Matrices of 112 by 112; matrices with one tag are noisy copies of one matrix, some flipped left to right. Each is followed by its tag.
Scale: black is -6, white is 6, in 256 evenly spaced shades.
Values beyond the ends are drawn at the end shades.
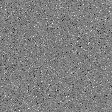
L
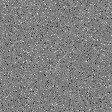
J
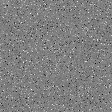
J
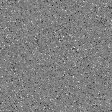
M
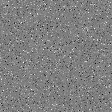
J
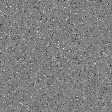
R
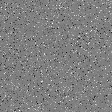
L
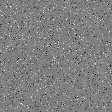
R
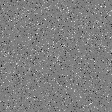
R
